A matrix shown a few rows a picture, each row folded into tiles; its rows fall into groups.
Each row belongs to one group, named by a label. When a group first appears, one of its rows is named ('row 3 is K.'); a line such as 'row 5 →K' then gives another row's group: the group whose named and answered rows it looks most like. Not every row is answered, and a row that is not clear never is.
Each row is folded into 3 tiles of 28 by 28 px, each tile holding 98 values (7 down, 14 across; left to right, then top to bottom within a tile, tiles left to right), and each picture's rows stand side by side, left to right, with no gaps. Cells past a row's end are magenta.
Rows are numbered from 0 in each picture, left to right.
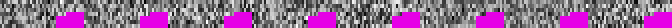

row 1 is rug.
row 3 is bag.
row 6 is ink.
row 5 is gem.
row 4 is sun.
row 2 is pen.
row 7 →rug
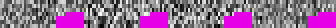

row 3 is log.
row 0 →sun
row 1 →pen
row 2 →ink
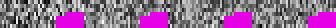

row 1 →ink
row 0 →rug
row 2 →bag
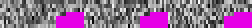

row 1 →gem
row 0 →gem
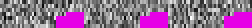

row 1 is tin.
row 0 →log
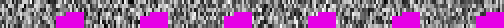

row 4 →rug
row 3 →ink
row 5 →gem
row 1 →rug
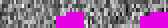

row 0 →bag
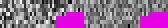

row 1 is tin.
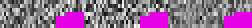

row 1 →sun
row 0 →pen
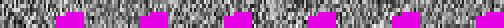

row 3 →bag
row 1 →log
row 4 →gem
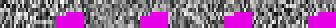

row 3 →sun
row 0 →ink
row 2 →pen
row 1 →log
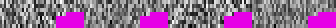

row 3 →sun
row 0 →tin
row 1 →tin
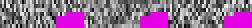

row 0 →tin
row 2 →pen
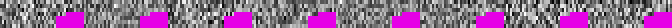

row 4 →tin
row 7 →gem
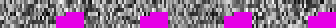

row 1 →rug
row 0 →sun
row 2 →sun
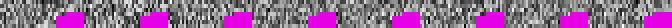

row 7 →rug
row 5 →gem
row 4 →log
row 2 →rug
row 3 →rug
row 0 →gem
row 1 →log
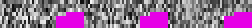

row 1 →ink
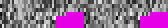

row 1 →log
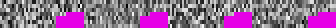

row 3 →rug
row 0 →ink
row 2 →pen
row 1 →log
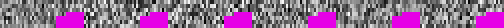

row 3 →sun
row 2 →sun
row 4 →rug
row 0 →log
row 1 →bag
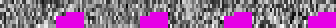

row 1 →log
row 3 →ink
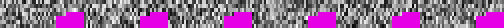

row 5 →log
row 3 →bag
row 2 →rug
